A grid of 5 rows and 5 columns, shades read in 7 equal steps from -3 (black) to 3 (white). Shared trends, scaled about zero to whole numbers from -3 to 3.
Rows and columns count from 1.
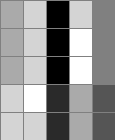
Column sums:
7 11 -13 10 -2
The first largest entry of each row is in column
2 4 4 2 1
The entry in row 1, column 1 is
1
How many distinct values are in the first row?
4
